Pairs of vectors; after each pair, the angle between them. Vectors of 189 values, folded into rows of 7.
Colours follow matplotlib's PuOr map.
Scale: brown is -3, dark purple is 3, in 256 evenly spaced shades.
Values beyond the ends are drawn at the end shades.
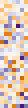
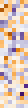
partly aligned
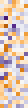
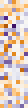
nearly parallel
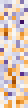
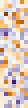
nearly opposite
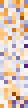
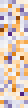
orthogonal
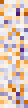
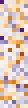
orthogonal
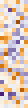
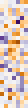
nearly opposite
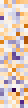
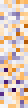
nearly parallel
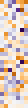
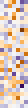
nearly opposite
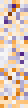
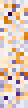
nearly opposite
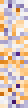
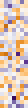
partly aligned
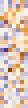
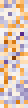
orthogonal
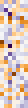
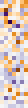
orthogonal
